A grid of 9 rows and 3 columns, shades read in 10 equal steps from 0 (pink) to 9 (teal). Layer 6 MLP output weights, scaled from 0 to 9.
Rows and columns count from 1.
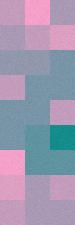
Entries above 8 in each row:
0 0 0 0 0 1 0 0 0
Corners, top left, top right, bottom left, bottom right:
2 3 2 3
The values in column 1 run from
0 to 5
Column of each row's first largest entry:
3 1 3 2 1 3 2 2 2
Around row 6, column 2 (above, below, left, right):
5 6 5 9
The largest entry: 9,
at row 6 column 3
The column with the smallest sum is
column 1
